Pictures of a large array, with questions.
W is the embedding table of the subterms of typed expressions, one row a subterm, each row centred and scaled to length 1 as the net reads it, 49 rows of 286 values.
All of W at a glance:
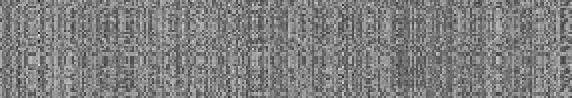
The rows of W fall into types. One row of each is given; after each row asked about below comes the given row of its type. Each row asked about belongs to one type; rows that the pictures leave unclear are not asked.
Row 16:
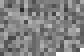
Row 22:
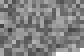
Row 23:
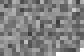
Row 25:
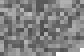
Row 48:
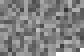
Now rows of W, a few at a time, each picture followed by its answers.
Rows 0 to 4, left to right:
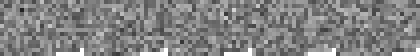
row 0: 23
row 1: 23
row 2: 23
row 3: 22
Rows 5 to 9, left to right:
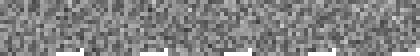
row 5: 48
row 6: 48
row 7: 25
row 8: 48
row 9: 22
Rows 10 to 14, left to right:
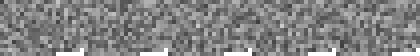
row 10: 25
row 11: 25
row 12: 48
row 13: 48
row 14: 25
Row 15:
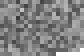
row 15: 25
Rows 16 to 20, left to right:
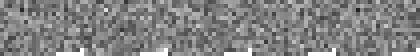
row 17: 25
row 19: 48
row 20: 23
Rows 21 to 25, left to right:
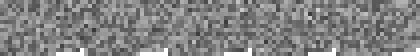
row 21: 48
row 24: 23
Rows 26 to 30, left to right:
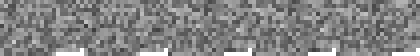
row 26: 22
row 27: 22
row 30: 25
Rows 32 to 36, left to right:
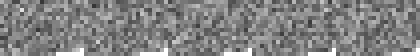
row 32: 25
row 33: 16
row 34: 22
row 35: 23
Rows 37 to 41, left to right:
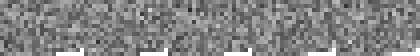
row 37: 25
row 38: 23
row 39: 16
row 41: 16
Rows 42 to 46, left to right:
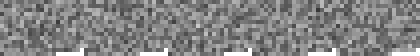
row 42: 25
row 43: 16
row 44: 48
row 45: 48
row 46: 22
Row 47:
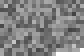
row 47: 22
